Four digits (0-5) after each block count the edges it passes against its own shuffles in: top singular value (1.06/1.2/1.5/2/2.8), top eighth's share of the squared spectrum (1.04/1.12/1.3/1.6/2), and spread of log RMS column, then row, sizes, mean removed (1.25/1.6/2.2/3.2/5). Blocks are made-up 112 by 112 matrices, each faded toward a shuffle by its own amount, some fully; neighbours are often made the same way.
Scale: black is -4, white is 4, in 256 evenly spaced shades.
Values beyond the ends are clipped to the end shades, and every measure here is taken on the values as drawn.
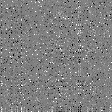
4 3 1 1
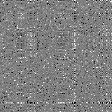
5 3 2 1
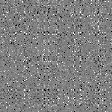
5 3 2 2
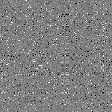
4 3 1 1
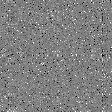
3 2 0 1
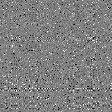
4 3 1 2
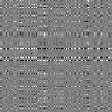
5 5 3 4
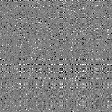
5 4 3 3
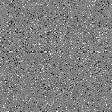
3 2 0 1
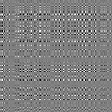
5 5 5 5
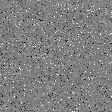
0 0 0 0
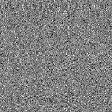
4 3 2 2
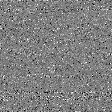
1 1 0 2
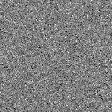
3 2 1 1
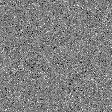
2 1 0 0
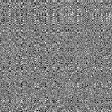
5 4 3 3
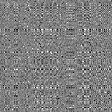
5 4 3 3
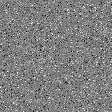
3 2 0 0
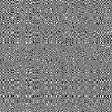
5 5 4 4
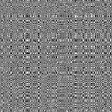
5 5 4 4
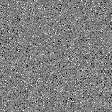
3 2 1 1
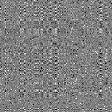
5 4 3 3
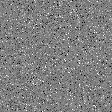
3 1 0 0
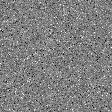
0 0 0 0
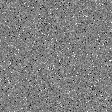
0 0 0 0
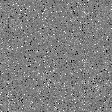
3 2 1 0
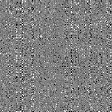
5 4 3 2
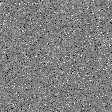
0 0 0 0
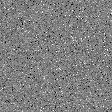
0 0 0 0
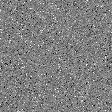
0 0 0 0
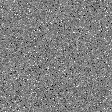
0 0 0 0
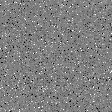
2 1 0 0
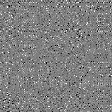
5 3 2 2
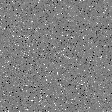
2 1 0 0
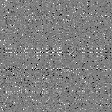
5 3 2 2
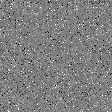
2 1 0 0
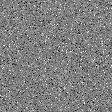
1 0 0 0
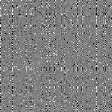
5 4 3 2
